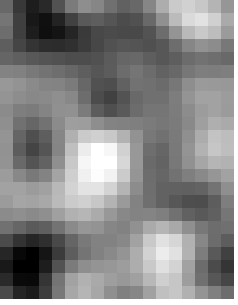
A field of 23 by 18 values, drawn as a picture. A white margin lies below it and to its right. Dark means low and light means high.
The centre is the ninth with the highest average. There are no lone odd cells. The field is mottled with small blotches. Overall the values sit about 50% of the way up the scale.
